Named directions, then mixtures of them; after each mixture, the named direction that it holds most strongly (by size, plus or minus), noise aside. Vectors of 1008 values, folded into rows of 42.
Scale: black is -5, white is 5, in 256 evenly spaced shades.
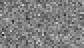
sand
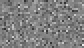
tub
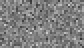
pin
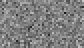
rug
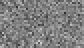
sand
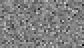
tub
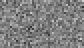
rug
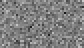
rug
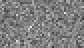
rug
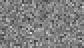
pin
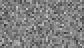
pin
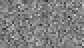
tub
